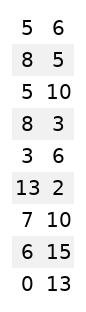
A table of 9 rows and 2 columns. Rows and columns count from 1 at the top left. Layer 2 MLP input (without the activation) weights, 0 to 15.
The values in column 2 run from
2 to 15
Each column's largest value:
13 15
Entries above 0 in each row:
2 2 2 2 2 2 2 2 1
